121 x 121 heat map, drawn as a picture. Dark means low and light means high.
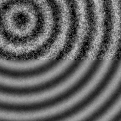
Ninth with the lowest average: top left. Seam: horizontal, 50% of the way down, the bottom part calmer. Mirror symmetry: none. Rings: centred on the top left.
